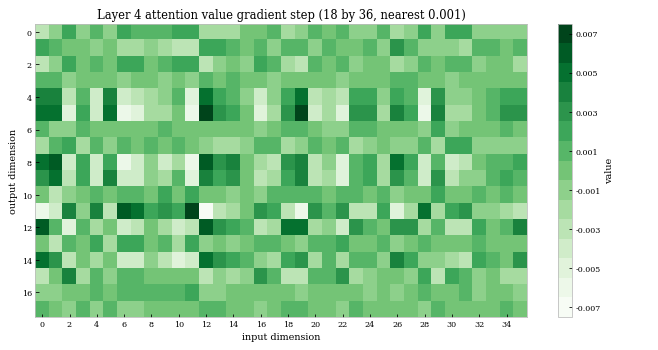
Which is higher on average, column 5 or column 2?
column 5
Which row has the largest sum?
10
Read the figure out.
Title: Layer 4 attention value gradient step (18 by 36, nearest 0.001)
x-axis: input dimension, ticks 0 2 4 6 8 10 12 14 16 18 20 22 24 26 28 30 32 34
y-axis: output dimension, ticks 0 2 4 6 8 10 12 14 16 (0 at the top)
Colour bar: value, ticks -0.007 -0.005 -0.003 -0.001 0.001 0.003 0.005 0.007
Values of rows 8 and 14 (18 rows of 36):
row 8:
0.005 0.006 -0.004 0.002 -0.004 0.002 -0.006 -0.004 -0.001 -0.004 -0.002 -0.006 0.006 0.003 0.004 0 -0.002 -0.003 0.003 0.004 -0.003 -0.001 -0.005 0.001 0.002 -0.002 0.005 0.002 -0.004 0.001 -0.004 -0.003 0 0.001 0.001 0.002
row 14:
0.005 0.003 -0.003 0 -0.002 0 -0.004 -0.004 -0.001 -0.003 -0.005 -0.004 0.005 0.003 0.002 0.001 -0.001 -0.002 0.002 0.003 -0.002 0.001 -0.002 0.001 0.001 -0.001 0.004 0.002 -0.001 -0.001 -0.002 -0.003 0.002 0.001 0 0.003
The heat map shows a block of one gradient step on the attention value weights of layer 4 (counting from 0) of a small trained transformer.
